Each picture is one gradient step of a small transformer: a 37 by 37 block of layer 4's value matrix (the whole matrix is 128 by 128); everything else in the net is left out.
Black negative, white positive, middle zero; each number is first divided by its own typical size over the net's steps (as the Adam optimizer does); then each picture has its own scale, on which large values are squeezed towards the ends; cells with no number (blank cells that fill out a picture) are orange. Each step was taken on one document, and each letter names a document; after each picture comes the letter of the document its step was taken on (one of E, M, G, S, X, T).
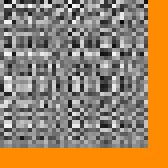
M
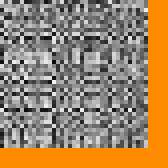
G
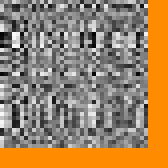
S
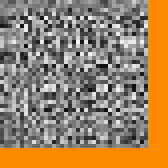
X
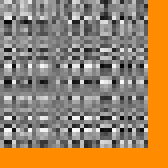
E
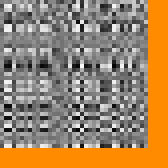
G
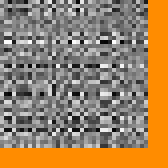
M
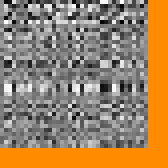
M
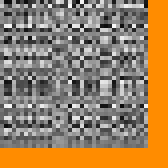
E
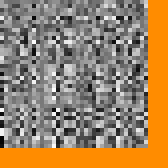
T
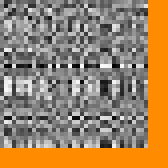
M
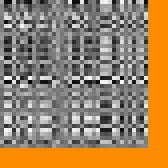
E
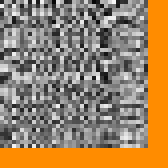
S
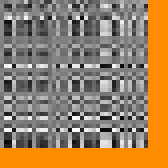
E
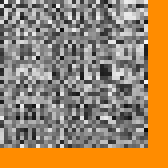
S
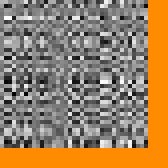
E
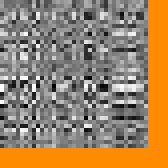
T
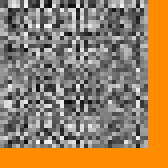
X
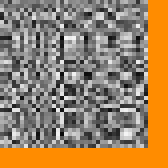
S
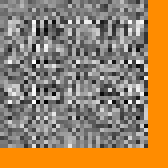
T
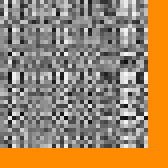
S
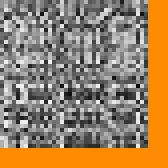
X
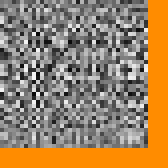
X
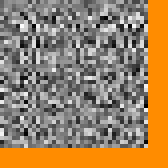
T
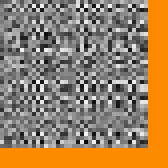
X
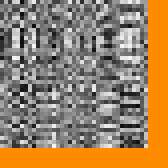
S
